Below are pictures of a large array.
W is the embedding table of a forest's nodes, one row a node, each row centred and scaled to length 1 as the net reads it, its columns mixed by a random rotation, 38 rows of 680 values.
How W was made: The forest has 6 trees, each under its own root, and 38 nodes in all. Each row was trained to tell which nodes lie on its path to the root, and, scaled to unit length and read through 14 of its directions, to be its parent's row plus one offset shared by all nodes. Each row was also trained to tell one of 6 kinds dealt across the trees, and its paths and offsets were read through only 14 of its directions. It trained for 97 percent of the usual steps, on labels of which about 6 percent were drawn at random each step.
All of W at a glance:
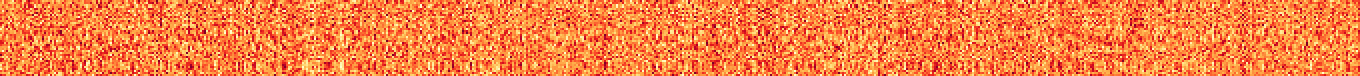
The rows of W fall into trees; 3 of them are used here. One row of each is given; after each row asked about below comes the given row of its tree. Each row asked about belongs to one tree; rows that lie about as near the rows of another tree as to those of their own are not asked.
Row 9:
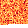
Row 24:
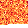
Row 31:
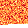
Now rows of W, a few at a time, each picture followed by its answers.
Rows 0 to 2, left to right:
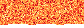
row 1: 31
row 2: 9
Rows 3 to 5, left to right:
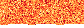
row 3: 9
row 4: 31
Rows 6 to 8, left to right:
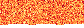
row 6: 31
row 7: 9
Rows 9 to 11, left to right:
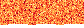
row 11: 9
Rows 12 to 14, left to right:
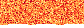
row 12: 9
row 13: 31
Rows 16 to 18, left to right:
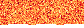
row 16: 31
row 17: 31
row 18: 9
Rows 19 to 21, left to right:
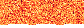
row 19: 9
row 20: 9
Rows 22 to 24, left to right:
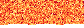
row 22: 31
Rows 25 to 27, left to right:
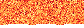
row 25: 31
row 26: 9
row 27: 9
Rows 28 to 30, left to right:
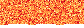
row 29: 9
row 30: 31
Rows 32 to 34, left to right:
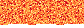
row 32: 31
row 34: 31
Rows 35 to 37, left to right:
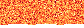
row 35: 31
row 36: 24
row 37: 9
